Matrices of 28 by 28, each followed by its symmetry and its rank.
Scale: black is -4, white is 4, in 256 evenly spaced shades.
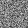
neither, full rank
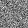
antisymmetric, full rank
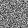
neither, full rank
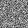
neither, full rank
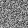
neither, full rank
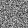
antisymmetric, full rank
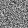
antisymmetric, full rank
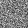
neither, full rank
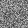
neither, full rank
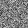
antisymmetric, full rank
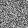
neither, full rank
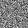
antisymmetric, full rank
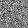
antisymmetric, full rank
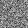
neither, full rank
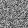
neither, full rank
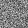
neither, full rank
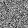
neither, full rank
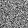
antisymmetric, full rank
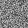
neither, full rank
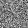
antisymmetric, full rank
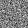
antisymmetric, full rank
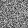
neither, full rank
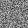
antisymmetric, full rank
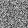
neither, full rank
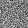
antisymmetric, full rank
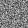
antisymmetric, full rank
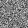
antisymmetric, full rank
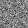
antisymmetric, full rank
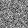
antisymmetric, full rank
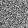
neither, full rank
